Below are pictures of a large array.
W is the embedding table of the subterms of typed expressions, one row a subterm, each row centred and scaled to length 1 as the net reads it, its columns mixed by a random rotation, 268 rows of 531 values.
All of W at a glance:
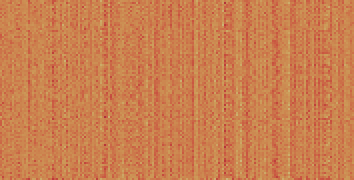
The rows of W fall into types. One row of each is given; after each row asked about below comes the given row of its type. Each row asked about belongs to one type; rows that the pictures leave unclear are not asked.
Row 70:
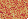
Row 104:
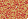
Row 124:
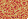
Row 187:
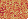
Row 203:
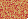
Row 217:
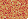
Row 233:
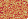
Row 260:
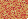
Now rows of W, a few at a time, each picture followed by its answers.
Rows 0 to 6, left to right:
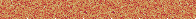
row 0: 217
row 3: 70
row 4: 70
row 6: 217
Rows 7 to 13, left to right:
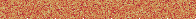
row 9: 203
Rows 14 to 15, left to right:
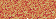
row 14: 203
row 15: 203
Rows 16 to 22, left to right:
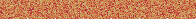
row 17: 187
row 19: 203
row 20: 104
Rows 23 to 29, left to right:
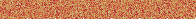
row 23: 217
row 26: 203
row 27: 187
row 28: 187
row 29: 104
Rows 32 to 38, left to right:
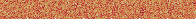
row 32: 260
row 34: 217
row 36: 187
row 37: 187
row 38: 187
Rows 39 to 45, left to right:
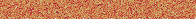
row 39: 104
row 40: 187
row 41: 70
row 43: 187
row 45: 260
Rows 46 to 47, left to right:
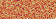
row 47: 104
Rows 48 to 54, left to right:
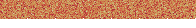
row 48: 70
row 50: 233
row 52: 203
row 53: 124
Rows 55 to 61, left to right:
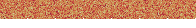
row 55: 70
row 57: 124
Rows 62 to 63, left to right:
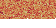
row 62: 233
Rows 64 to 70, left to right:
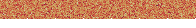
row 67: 104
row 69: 217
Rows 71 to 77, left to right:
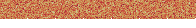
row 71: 104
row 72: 233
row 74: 124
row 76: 260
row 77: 203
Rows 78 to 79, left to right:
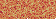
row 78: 70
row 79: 124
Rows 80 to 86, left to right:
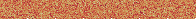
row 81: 70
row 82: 233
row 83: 187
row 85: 233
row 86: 104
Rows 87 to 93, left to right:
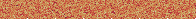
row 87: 203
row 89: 260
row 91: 70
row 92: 260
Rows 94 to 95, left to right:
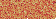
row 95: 104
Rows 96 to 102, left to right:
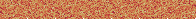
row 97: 104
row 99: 260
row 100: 70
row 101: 124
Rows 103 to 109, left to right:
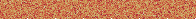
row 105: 187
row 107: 260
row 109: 70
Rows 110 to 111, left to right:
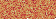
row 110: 260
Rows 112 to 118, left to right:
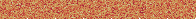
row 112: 217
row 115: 124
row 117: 187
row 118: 104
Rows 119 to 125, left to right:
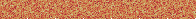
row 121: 124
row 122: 260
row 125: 260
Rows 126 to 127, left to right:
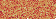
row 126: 124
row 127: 260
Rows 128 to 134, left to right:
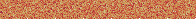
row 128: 70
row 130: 104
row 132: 233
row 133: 104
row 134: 124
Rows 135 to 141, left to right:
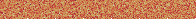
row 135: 233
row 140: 104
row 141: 233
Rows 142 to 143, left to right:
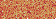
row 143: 70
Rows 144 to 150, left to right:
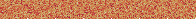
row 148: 104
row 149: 124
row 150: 104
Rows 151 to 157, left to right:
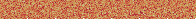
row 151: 260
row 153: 260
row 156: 233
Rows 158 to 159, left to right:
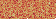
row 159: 203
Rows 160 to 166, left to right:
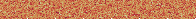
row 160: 260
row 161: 217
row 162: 233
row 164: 203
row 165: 217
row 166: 70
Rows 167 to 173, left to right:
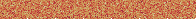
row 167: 260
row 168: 104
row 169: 124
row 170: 203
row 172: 233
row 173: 104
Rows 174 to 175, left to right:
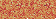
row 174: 217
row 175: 217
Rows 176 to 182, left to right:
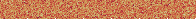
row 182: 124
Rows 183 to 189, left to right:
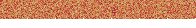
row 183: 124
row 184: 104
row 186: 104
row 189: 233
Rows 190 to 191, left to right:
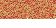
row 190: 260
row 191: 260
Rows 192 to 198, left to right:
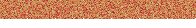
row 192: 260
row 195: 203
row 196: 70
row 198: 203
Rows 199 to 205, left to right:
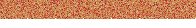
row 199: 70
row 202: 217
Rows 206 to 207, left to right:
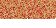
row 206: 260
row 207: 124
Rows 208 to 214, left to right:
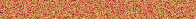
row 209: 233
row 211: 70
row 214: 260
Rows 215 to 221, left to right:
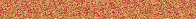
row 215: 203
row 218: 187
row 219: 70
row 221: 70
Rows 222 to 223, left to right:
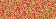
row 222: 187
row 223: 104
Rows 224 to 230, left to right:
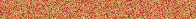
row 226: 260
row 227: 70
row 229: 187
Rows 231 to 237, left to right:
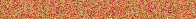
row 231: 124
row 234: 104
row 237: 233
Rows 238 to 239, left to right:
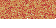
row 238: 260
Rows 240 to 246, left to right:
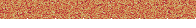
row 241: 233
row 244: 104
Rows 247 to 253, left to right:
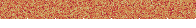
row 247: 104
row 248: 70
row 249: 124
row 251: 187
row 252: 217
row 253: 187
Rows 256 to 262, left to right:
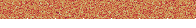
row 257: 217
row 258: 233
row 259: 203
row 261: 104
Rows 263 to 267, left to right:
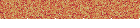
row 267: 260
